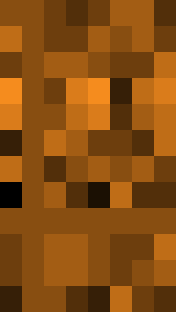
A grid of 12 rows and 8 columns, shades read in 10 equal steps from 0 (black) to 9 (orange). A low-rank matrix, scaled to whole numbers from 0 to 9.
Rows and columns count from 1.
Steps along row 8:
up up down down up down same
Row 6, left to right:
2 5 7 6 4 4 3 7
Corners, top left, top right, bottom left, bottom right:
5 3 2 3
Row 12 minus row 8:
2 0 -1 0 1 0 1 0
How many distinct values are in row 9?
1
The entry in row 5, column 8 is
7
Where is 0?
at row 8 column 1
